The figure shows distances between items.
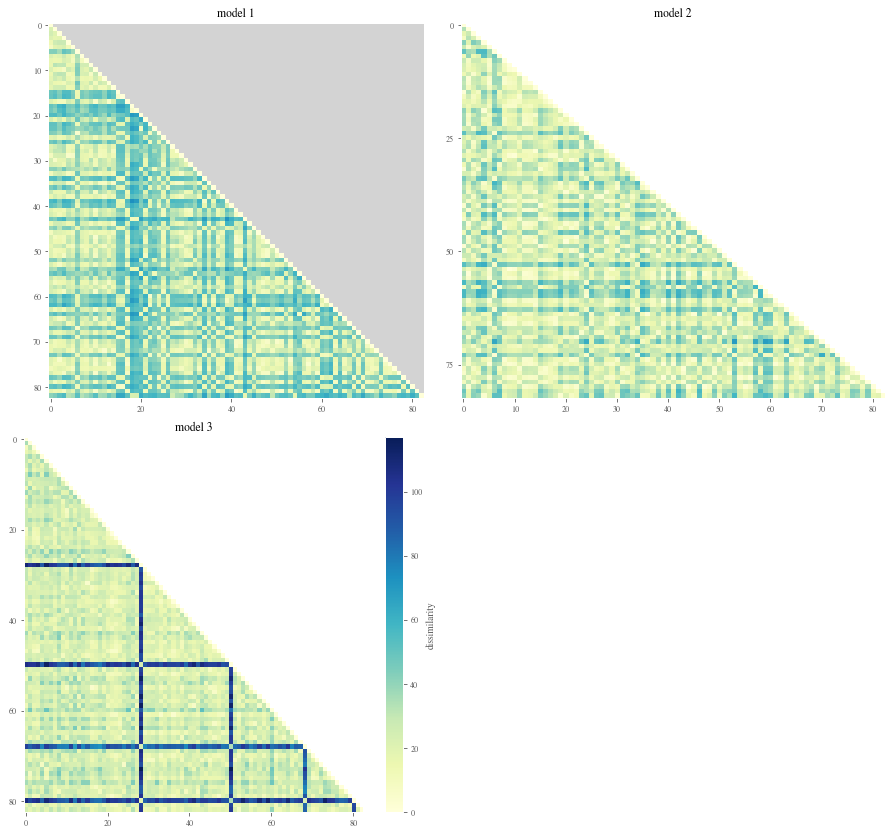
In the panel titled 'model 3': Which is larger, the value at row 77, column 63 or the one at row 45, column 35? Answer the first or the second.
the second
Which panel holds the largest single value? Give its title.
model 3
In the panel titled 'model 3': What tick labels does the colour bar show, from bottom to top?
0, 20, 40, 60, 80, 100
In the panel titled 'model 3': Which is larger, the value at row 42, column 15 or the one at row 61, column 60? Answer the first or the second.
the second
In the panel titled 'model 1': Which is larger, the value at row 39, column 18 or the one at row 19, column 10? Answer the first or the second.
the first
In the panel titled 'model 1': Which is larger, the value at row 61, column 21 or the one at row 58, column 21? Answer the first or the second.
the first
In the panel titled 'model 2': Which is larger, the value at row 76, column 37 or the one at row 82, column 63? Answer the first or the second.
the second
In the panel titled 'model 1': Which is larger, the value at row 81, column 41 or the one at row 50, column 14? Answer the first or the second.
the second
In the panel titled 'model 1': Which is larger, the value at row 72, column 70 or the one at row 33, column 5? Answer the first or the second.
the first
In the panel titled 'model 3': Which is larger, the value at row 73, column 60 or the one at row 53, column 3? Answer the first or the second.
the first
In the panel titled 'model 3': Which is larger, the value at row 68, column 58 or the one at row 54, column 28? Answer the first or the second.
the second
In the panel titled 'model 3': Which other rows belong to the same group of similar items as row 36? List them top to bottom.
0, 1, 2, 3, 4, 5, 6, 7, 8, 9, 10, 11, 12, 13, 14, 15, 16, 17, 18, 19, 20, 21, 22, 23, 24, 25, 26, 27, 29, 30, 31, 32, 33, 34, 35, 37, 38, 39, 40, 41, 42, 43, 44, 45, 46, 47, 48, 49, 51, 52, 53, 54, 55, 56, 57, 58, 59, 60, 61, 62, 63, 64, 65, 66, 67, 69, 70, 71, 72, 73, 74, 75, 76, 77, 78, 79, 81, 82
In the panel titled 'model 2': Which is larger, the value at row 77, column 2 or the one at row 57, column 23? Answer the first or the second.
the second
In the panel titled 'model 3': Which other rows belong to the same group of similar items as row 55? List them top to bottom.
0, 1, 2, 3, 4, 5, 6, 7, 8, 9, 10, 11, 12, 13, 14, 15, 16, 17, 18, 19, 20, 21, 22, 23, 24, 25, 26, 27, 29, 30, 31, 32, 33, 34, 35, 36, 37, 38, 39, 40, 41, 42, 43, 44, 45, 46, 47, 48, 49, 51, 52, 53, 54, 56, 57, 58, 59, 60, 61, 62, 63, 64, 65, 66, 67, 69, 70, 71, 72, 73, 74, 75, 76, 77, 78, 79, 81, 82
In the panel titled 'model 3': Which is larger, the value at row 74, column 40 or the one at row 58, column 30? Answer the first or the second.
the first
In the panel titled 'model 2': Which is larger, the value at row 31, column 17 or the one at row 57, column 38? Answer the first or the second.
the second
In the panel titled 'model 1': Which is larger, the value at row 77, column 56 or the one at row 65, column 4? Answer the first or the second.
the second
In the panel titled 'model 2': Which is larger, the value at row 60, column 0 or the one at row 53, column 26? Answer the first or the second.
the first
